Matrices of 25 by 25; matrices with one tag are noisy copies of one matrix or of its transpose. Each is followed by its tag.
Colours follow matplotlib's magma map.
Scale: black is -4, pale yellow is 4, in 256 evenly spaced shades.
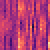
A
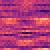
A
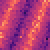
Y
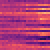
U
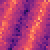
Y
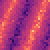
Y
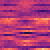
A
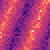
Y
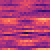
A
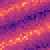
Y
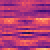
A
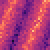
Y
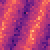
Y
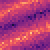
Y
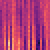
U
